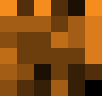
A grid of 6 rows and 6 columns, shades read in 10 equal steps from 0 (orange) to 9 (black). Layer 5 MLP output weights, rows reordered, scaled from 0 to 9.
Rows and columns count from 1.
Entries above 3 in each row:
3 1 3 4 5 5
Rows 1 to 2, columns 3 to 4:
0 6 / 3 5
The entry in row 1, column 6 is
0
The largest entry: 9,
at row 6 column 6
